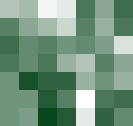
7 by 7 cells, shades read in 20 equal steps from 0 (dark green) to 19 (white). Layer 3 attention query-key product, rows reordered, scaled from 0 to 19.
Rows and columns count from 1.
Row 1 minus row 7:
5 3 18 15 -12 7 -3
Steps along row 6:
same down up up down down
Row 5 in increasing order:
1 3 3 8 8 11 11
